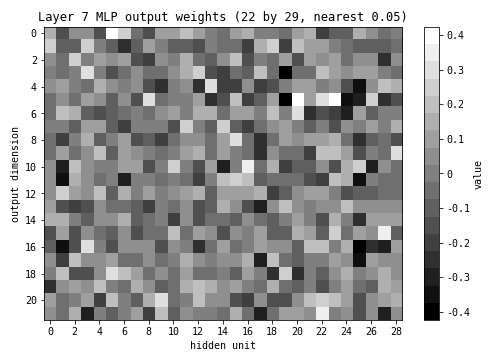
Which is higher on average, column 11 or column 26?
column 11
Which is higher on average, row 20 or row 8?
row 20
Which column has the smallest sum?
25
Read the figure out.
Title: Layer 7 MLP output weights (22 by 29, nearest 0.05)
x-axis: hidden unit, ticks 0 2 4 6 8 10 12 14 16 18 20 22 24 26 28
y-axis: output dimension, ticks 0 2 4 6 8 10 12 14 16 18 20 (0 at the top)
Colour bar: value, ticks -0.4 -0.3 -0.2 -0.1 0 0.1 0.2 0.3 0.4
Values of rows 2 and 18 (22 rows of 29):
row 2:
0.05 -0.05 0.25 0 0.1 0.05 0.1 -0.15 -0.2 0.05 0 0.15 -0.05 -0.1 0.05 0.2 -0.15 0 -0.05 0.1 -0.15 0.1 0.05 0.1 -0.05 0.05 0.05 -0.25 0.05
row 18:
0 0.2 -0.15 -0.15 0.05 0.3 0.2 0.1 -0.05 0.05 -0.05 0.1 -0.05 -0.05 0 -0.1 0.1 0 -0.25 0.25 -0.25 0 -0.1 0.05 0.15 0 0.05 0.15 0.05
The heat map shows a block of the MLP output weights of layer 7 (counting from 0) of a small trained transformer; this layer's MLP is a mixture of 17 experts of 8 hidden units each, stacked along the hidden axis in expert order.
